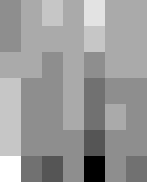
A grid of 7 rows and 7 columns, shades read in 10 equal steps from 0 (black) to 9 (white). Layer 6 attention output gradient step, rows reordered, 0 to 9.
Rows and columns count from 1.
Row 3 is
6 6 5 6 5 6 6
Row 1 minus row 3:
-1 0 2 0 3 0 0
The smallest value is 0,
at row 7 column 5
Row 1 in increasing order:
5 6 6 6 6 7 8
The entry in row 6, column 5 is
3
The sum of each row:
44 42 40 37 38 35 30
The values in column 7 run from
4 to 6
